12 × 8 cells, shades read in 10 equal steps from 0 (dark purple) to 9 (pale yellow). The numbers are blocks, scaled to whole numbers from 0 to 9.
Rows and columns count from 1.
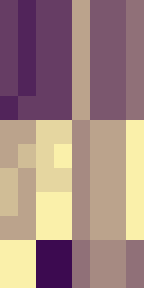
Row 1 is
2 1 2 2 6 3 3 4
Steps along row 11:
same down same up up same down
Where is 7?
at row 7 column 2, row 8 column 1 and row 9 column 1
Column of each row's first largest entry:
5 5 5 5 5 8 4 8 3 3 1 1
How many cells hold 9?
14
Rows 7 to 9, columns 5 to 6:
5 6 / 5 6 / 5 6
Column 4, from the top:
2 2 2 2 2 8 9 8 9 9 0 0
